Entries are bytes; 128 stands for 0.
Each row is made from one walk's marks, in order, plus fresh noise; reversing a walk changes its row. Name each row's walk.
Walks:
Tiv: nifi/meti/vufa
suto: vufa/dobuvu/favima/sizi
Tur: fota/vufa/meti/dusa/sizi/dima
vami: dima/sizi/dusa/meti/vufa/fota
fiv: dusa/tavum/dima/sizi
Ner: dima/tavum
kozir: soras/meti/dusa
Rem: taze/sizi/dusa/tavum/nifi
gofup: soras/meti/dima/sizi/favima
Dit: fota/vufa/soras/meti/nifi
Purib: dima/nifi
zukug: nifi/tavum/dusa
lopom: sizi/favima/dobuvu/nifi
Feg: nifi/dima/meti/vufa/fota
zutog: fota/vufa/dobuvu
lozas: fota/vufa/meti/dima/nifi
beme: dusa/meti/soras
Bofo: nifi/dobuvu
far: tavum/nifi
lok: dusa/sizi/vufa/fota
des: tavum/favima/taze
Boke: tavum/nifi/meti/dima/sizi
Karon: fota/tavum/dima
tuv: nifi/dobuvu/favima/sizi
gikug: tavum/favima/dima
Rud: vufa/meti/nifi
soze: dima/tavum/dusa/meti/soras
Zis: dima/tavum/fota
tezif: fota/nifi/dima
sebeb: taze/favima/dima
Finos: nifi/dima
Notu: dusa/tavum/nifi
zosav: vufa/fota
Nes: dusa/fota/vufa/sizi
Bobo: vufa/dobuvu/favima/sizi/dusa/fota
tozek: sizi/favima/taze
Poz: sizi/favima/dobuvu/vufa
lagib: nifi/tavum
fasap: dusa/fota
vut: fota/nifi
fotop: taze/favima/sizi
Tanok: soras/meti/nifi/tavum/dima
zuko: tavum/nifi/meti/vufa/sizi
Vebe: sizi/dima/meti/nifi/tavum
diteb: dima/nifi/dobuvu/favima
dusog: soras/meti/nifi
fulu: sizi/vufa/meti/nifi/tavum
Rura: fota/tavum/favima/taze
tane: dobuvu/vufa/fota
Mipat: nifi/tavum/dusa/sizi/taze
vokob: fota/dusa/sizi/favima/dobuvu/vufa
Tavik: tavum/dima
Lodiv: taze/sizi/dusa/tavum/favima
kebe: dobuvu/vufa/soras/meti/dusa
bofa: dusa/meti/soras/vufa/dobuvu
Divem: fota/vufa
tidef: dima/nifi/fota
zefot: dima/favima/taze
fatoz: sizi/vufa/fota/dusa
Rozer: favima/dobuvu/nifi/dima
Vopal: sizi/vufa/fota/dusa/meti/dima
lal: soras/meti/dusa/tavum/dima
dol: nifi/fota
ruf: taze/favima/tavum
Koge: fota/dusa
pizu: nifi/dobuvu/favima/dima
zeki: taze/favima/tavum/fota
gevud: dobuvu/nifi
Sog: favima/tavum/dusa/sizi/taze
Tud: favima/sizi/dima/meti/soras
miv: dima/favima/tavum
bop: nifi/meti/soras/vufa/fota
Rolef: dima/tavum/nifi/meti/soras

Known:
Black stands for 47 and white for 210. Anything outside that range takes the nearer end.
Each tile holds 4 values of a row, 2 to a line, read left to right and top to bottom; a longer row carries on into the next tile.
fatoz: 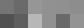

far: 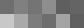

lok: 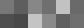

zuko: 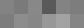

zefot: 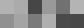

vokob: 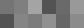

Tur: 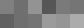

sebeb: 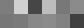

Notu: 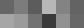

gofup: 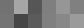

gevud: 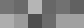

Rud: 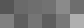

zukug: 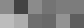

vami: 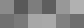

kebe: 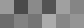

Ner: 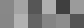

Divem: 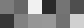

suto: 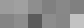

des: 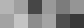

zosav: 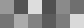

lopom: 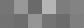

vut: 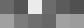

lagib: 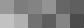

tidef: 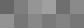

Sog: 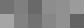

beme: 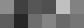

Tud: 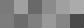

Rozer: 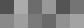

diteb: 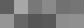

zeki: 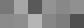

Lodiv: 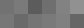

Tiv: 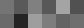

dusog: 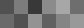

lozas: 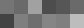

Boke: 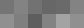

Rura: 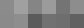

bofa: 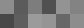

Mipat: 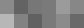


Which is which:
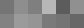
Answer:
Zis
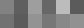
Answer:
Nes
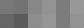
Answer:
Vopal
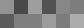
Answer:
Dit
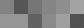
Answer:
soze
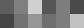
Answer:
zutog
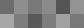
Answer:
Purib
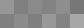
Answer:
Bobo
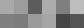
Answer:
tozek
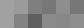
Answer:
tuv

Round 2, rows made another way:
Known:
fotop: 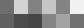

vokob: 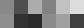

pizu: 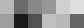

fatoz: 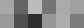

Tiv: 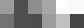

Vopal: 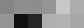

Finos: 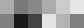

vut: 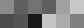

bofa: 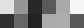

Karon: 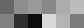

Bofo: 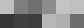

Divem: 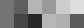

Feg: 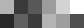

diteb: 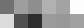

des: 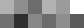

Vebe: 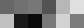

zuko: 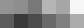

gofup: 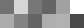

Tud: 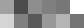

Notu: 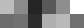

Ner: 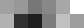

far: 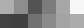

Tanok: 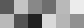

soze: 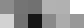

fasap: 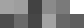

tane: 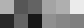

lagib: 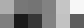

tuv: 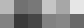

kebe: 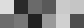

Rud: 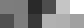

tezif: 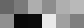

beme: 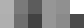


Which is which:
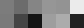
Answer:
Rura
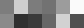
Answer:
ruf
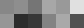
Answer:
tozek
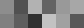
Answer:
Koge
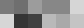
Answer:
Rozer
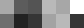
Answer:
Mipat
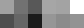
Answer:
vami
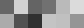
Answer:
lal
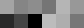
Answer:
zutog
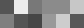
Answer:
Lodiv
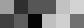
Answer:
lozas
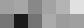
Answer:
Tavik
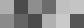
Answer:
zukug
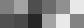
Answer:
Rem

